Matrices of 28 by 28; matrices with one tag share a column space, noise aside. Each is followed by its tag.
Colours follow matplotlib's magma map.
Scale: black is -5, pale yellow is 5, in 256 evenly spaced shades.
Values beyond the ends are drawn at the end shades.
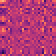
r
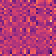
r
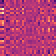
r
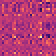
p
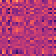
r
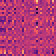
r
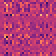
p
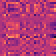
p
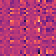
r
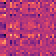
p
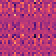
p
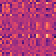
p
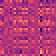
r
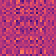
r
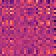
r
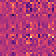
p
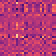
p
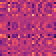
p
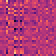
r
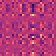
p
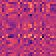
p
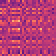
r
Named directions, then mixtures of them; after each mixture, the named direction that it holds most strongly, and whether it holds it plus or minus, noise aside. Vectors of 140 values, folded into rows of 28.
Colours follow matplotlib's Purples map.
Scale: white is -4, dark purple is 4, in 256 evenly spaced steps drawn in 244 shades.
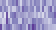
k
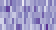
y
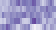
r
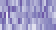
k, minus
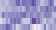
r, plus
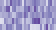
y, plus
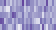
y, minus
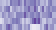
r, plus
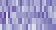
k, minus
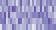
k, minus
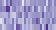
y, plus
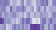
r, minus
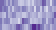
r, minus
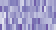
k, plus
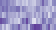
r, minus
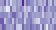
y, minus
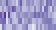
k, minus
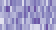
y, plus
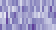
k, plus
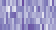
y, minus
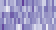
y, minus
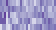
k, minus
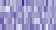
y, minus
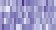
y, minus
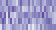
k, minus
